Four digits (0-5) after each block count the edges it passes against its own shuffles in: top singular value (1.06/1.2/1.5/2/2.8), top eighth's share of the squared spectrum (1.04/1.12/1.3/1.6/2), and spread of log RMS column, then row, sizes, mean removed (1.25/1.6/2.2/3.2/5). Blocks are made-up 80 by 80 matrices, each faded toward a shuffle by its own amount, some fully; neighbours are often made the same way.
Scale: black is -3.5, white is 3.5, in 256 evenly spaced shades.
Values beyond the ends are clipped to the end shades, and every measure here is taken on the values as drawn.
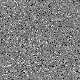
1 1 0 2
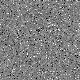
0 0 0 0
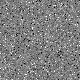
0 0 0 0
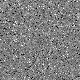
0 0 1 0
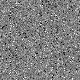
0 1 1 0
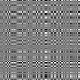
5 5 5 5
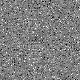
3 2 1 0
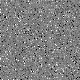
3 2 0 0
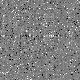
3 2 0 0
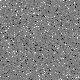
0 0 0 0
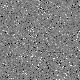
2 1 0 0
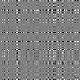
5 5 4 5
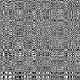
5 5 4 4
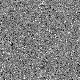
2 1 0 0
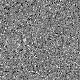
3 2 1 0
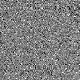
4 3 1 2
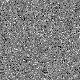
2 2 0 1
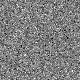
1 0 0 0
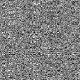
4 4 2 2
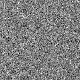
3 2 0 0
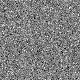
1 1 0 0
